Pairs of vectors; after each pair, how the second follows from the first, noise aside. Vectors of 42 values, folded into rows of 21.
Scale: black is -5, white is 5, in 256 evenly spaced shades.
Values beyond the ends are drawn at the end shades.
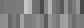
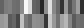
scaled up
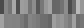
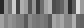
scaled up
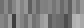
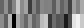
scaled up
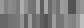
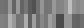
wrapped around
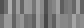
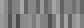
wrapped around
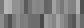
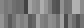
wrapped around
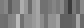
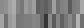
wrapped around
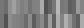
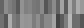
wrapped around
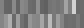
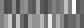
scaled up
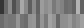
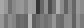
wrapped around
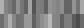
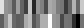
scaled up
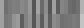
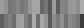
sign-scrambled
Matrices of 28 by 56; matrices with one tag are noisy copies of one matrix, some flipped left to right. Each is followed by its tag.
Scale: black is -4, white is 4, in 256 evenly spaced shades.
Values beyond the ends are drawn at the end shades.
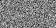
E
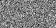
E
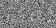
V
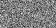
E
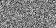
E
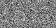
V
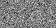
V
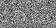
V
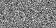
V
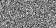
E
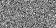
E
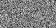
E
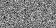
V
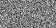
E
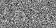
V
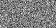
E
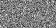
E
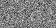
V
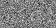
V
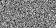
E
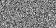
E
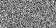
E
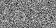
V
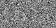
V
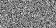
E
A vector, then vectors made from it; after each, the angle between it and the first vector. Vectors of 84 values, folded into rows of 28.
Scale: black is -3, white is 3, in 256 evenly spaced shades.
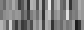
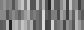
nearly opposite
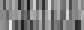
nearly parallel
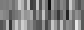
nearly opposite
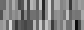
nearly parallel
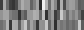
partly opposed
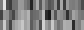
partly opposed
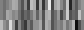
nearly parallel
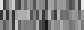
orthogonal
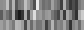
orthogonal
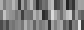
orthogonal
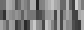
partly aligned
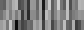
nearly parallel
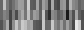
nearly opposite
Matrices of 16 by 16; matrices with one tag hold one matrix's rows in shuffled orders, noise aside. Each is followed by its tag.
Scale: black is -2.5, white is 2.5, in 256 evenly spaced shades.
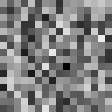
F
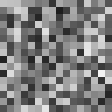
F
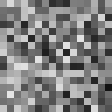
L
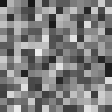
F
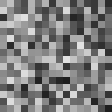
L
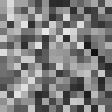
L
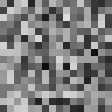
L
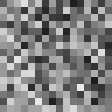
L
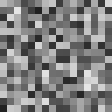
F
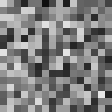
L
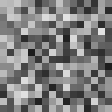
L
